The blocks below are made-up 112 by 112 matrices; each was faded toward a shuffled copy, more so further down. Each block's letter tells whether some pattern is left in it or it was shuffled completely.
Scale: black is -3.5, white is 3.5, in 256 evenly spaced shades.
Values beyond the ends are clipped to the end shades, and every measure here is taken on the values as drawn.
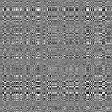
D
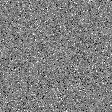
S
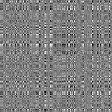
D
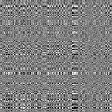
D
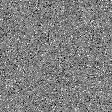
S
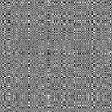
D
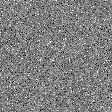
S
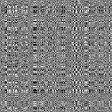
D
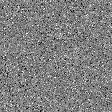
S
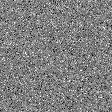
S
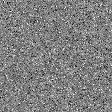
S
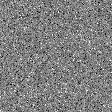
S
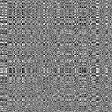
D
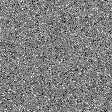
S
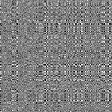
D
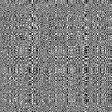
D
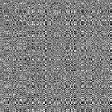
D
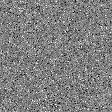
S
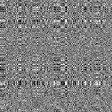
D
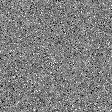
S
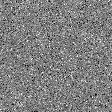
S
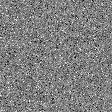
S
